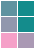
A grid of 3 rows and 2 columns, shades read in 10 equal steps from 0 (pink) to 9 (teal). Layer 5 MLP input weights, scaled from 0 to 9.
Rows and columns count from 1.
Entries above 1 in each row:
2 2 1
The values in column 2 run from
3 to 9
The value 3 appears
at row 3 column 2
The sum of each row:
15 13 3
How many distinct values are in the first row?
2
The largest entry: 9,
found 2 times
